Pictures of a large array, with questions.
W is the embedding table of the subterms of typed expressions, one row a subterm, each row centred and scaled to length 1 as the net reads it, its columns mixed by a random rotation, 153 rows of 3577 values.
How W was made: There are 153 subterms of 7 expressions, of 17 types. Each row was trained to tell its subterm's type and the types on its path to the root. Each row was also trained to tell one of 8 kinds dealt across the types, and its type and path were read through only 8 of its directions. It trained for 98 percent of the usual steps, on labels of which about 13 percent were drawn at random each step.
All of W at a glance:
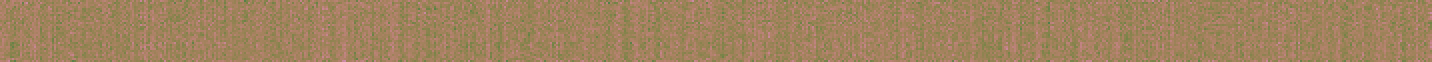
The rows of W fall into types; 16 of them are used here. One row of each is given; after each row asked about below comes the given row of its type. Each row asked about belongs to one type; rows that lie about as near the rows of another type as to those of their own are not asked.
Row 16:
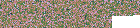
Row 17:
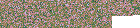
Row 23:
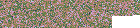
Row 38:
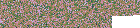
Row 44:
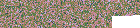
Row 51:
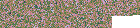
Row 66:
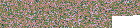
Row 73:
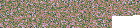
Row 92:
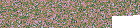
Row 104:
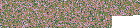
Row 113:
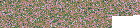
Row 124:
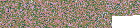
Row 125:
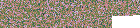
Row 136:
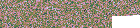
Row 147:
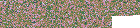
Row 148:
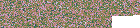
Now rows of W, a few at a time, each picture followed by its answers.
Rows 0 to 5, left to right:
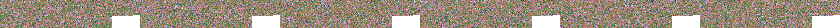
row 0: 125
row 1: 125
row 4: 17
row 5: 51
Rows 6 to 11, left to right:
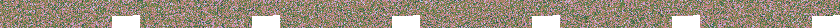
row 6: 73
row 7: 73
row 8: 66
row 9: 147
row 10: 51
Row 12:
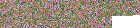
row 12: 147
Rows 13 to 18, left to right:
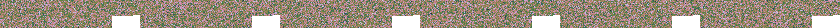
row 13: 16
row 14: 148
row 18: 148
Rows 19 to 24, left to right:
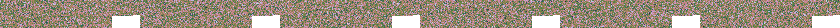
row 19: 66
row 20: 136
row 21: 136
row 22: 16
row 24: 66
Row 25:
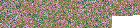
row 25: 113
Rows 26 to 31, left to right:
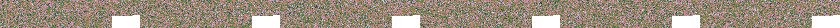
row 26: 104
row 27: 23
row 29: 66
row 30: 136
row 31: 136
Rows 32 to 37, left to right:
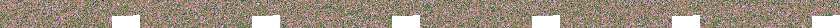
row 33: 136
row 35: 51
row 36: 73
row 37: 104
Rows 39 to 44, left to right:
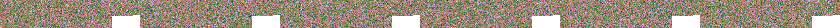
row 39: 51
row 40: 17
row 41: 148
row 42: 136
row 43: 17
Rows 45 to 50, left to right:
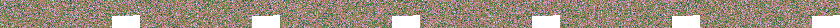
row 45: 44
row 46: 113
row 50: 51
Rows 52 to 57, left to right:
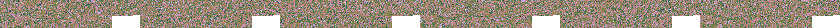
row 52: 113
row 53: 104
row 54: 104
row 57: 66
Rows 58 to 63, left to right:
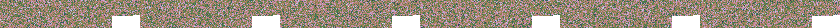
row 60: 38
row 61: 148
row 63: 125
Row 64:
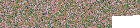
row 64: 113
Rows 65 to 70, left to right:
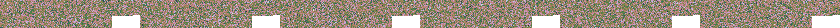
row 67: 51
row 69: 113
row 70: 147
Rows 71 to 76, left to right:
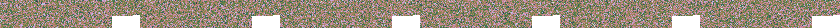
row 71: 66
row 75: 73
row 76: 147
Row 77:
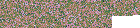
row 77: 113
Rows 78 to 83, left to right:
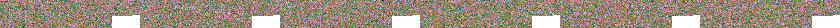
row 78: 124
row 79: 125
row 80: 148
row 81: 124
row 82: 17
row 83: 17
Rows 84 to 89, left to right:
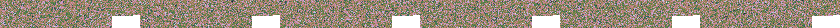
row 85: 17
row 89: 125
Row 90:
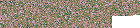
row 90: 38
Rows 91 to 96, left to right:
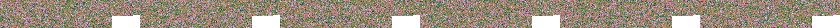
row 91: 148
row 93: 147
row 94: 23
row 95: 44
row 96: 38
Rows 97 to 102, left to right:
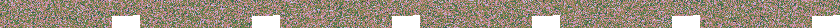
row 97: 147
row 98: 125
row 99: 51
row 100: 17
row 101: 44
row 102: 66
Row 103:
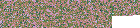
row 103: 92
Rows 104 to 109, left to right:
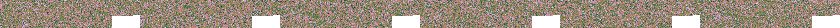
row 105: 92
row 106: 23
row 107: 44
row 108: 124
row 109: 113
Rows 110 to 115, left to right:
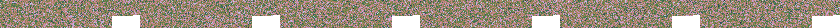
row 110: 73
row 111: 23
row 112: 148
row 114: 136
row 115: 23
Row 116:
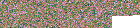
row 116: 136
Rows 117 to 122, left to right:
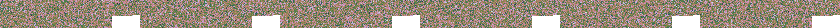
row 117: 66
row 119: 23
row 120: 23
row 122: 147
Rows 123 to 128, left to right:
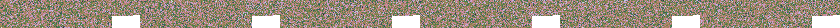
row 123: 51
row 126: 73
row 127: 104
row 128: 23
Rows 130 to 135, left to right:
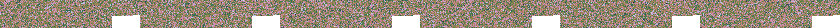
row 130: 44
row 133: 125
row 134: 66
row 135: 113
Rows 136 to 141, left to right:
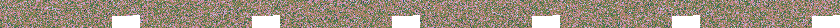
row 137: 92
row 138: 104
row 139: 148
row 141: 73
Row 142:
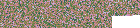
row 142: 44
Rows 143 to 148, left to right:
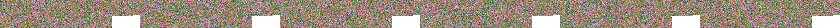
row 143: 23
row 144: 17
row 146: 125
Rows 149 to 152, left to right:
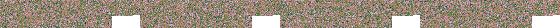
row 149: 51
